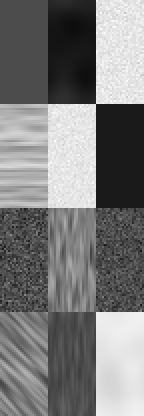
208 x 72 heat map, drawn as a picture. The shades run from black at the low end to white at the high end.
It is made of 4 by 3 panels. Panel 1,1: low, flat. Panel 1,2: very low, smooth, faint in contrast. Panel 1,3: very high, fine-grained, faint in contrast. Panel 2,1: high, streaked across. Panel 2,2: very high, fine-grained, faint in contrast. Panel 2,3: very low, flat. Panel 3,1: low, fine-grained. Panel 3,2: middling, streaked downward. Panel 3,3: low, fine-grained. Panel 4,1: middling, slanting down to the right. Panel 4,2: low, streaked downward, faint in contrast. Panel 4,3: very high, smooth, faint in contrast.
